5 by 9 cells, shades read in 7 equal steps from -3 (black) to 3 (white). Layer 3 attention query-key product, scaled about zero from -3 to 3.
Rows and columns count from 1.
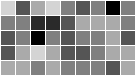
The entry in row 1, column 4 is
2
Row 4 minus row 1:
-3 2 1 -1 -1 0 0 4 1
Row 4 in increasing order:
-1 -1 -1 0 1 1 1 1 2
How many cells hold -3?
2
